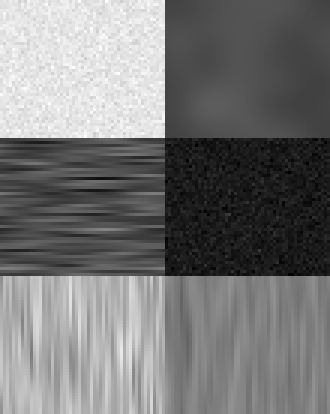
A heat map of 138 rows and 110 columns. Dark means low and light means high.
The table splits into 3 rows of 2 panels. Panel 1,1: very high, fine-grained, faint in contrast. Panel 1,2: low, smooth, faint in contrast. Panel 2,1: low, streaked across. Panel 2,2: very low, fine-grained, faint in contrast. Panel 3,1: high, streaked downward. Panel 3,2: middling, streaked downward, faint in contrast.
